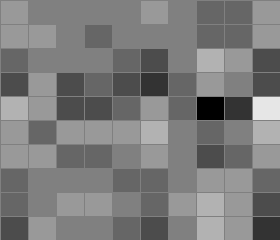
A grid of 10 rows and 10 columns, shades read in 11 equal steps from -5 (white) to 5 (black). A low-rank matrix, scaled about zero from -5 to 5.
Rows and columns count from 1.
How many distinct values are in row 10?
6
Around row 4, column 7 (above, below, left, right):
0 1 3 -1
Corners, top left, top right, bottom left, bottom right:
-1 -1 2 3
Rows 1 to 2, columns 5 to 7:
0 -1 0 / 0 0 0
